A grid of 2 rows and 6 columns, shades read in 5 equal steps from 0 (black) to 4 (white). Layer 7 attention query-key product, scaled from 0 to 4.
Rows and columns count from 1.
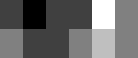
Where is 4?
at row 1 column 5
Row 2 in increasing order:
1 1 2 2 2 3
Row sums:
9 11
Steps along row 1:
down up same up down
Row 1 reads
1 0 1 1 4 2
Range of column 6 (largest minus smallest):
0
